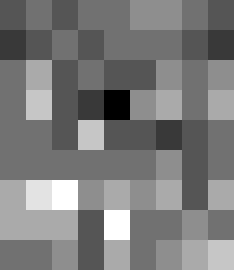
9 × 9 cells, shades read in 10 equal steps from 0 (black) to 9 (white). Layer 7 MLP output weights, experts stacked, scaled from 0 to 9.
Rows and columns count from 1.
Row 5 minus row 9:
0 0 -2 4 -3 -1 -3 -3 -3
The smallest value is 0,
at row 4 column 5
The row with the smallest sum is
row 2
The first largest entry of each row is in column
6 3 2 2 4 7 3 5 9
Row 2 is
2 3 4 3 4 4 4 3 2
